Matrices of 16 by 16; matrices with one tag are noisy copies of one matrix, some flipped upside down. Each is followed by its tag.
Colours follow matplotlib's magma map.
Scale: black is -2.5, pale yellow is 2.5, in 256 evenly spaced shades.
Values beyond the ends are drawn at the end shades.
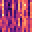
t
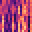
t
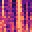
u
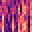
t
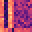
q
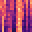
u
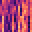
t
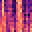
u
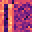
q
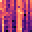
u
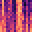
u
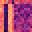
q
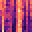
u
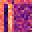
q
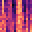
u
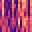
t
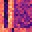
q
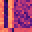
q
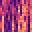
t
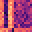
q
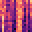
u
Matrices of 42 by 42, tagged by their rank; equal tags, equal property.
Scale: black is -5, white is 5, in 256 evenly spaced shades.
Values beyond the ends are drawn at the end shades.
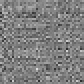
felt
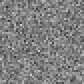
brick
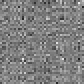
felt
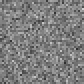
brick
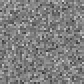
brick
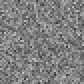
brick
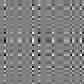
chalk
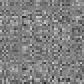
felt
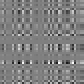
chalk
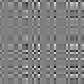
chalk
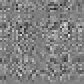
felt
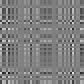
chalk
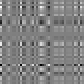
chalk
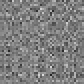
felt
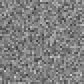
brick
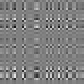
chalk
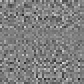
felt
